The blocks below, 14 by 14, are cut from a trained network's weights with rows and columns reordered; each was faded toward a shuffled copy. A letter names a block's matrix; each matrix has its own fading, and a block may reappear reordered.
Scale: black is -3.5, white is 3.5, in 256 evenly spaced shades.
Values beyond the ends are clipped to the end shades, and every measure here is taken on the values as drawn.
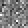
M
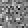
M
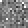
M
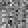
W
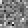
M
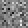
W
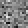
M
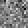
M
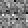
M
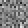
W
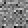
M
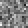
M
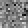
M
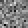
M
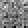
M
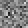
W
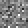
M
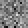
M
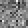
W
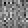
W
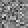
M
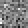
W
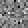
M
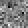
M
